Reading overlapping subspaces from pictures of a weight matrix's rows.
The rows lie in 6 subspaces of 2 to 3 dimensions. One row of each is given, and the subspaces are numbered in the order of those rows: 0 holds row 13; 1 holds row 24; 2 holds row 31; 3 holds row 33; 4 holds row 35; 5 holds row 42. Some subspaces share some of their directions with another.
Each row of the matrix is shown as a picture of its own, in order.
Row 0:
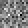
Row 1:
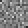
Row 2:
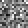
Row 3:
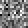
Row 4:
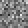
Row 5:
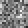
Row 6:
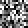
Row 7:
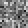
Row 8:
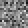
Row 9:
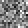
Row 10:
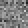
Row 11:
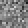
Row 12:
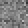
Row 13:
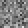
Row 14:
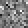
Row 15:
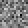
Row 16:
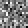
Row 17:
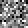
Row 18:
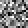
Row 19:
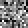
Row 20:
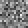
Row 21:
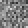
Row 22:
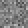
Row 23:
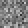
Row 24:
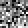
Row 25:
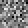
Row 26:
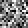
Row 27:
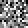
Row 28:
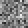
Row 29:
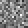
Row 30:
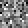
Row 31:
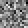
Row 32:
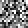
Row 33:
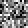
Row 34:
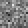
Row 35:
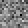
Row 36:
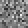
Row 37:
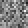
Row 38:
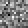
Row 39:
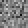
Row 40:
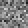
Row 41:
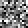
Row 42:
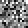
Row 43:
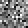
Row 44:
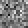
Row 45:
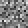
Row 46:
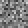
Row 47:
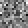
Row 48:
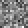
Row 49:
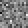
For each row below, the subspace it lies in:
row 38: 1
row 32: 1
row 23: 0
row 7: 3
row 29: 5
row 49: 5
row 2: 4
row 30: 5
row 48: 0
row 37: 1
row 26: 1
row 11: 5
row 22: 0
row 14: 2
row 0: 0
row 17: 3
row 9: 1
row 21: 5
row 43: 1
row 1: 5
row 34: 1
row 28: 3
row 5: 3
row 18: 1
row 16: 4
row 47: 5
